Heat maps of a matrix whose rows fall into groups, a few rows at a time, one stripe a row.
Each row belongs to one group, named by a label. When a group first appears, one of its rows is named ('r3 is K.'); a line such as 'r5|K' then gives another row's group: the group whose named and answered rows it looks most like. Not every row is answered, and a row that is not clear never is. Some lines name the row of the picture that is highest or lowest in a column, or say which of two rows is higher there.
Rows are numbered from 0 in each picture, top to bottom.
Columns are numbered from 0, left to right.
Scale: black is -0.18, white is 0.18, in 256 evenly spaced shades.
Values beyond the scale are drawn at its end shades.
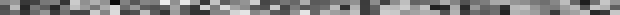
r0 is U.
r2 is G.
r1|G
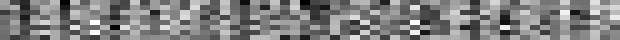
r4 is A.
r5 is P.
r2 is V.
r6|A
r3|U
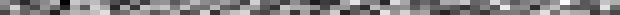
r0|U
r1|P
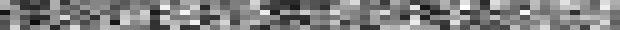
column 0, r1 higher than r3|Yes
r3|V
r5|G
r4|P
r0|U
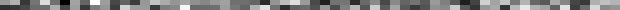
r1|V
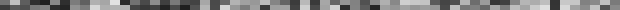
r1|G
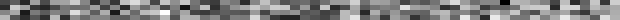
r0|V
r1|G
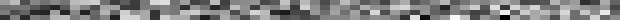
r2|P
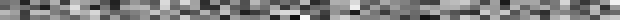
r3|U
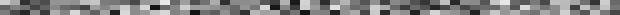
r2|V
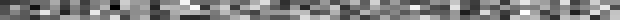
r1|P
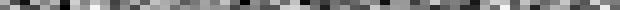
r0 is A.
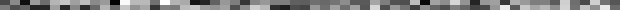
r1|P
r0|V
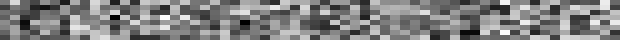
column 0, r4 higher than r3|Yes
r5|V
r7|G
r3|V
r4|A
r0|P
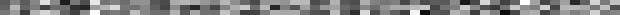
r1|G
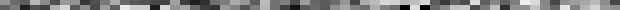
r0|G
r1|V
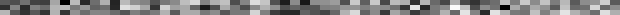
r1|V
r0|P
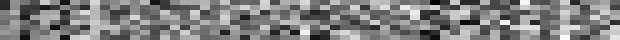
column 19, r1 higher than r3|No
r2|U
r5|G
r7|U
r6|U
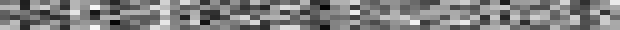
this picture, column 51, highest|3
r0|U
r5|A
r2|V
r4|U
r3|G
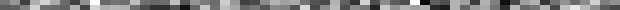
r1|G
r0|A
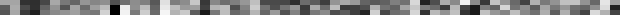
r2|V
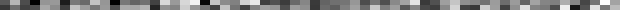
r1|V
